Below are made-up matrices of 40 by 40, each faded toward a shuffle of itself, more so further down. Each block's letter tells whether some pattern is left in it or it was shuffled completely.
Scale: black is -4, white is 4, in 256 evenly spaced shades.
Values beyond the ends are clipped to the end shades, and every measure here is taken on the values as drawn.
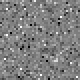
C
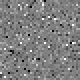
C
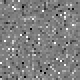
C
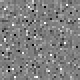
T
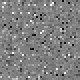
C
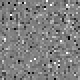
T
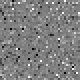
T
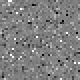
C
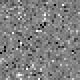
C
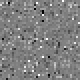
T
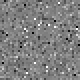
C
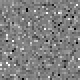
C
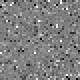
C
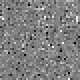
T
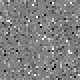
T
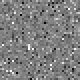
C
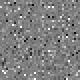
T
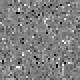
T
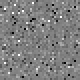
C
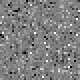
C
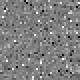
T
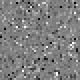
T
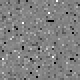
C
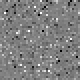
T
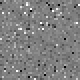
C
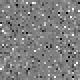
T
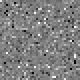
C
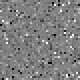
C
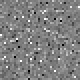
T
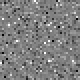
C
